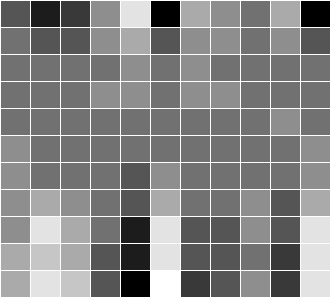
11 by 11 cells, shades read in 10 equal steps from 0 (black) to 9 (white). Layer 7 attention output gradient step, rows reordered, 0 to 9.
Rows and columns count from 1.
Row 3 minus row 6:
-1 0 0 0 1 0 1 0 0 0 -1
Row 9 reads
5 8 6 4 1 8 3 3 5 3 8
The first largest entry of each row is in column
5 5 5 4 10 1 1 2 2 6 6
